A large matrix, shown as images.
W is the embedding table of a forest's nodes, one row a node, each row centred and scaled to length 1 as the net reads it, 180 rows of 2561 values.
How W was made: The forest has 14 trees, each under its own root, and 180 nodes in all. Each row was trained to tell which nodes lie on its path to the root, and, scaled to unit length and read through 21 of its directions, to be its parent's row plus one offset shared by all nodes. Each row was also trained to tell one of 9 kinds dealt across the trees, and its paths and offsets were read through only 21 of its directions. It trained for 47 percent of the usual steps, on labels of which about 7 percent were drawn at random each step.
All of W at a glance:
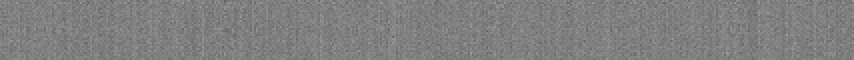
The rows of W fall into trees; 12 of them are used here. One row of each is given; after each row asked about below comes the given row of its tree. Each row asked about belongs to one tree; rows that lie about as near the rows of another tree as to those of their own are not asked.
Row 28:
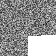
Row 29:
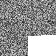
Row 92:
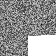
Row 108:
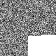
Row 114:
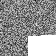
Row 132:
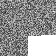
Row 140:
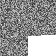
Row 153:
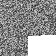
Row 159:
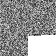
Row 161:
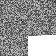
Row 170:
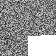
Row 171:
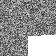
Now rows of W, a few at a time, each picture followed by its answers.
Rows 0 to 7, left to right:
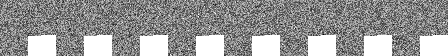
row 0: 29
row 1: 153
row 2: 132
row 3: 29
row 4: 114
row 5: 170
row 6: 92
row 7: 170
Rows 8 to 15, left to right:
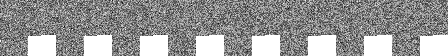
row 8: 28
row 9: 171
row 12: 108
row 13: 140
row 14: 153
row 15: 114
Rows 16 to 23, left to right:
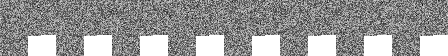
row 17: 159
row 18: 159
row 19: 92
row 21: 159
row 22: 92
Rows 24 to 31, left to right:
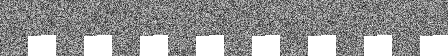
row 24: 159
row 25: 159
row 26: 108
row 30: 92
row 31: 114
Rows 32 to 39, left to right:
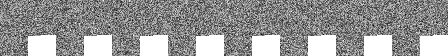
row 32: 114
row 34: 28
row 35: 28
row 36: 114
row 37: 29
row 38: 29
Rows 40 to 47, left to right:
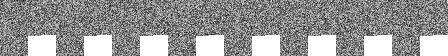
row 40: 159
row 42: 171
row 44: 132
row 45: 92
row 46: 29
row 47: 92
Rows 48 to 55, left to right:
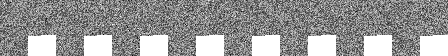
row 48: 114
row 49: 114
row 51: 92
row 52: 28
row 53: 108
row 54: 153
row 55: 170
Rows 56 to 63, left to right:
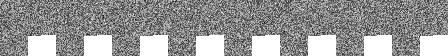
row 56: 140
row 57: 29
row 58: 161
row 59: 108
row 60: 161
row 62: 140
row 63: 28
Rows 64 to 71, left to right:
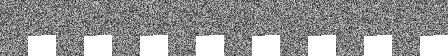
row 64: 132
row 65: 114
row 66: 108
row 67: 108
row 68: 159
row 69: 29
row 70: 159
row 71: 132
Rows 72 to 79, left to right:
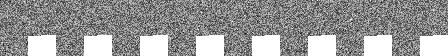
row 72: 28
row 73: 108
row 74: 114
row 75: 170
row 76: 114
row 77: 153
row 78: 161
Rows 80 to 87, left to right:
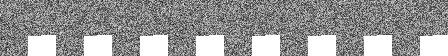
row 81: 159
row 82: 92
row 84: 108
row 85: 171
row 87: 140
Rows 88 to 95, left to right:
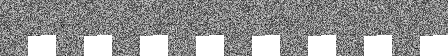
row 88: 140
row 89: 28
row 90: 92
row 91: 28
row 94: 114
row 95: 28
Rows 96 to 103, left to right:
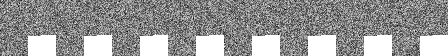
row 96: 114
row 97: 140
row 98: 153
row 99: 29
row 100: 159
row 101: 29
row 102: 132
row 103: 114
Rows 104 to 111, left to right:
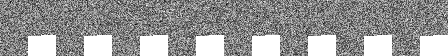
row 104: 29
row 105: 153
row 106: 28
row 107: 159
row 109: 92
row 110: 170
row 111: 28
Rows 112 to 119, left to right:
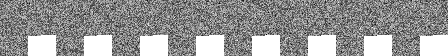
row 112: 161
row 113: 153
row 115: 132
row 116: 153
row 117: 29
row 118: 28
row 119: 114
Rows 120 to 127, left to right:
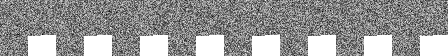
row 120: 170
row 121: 153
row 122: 153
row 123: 108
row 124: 114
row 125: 170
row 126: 132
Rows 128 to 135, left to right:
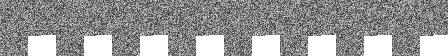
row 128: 132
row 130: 159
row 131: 29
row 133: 28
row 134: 159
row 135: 153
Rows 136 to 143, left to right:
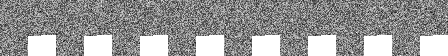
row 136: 29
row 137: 114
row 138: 28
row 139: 28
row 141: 161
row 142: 108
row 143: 92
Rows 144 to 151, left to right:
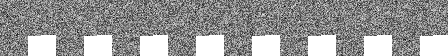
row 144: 170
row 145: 170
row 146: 28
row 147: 159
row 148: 92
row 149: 28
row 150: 171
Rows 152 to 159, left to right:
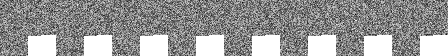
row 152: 159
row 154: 108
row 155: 132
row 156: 92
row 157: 29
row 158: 153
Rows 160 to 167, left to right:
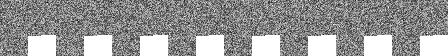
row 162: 153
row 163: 114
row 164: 29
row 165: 171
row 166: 153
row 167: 159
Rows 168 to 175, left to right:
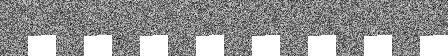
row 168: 29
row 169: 108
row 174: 92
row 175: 159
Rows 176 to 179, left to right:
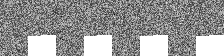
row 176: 153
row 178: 29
